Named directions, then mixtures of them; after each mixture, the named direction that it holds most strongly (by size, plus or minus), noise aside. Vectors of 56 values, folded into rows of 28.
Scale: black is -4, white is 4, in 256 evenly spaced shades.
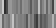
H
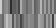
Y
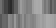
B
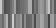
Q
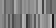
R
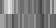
B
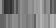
B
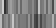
H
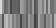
Y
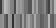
Q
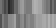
B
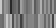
Y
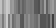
B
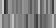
H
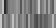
H
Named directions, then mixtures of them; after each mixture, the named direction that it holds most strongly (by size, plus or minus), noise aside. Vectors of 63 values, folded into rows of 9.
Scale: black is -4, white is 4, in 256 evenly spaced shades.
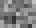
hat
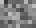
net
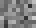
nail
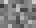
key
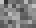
net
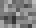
hat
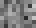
nail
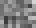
hat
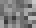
hat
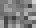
hat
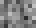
nail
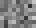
nail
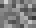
key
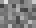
key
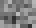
hat
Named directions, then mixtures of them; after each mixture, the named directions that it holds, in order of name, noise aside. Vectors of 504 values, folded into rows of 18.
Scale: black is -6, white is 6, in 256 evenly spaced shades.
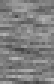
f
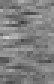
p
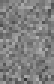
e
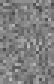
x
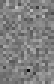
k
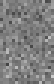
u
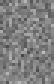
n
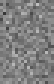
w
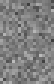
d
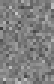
d, e, n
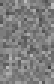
n, u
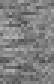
d, p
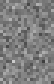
d, n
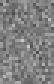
u, x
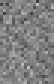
n, w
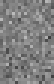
u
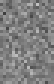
w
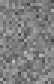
d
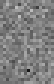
k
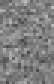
n, p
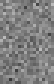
w, x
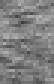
f, p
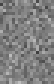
n, w, x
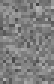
d, f, x
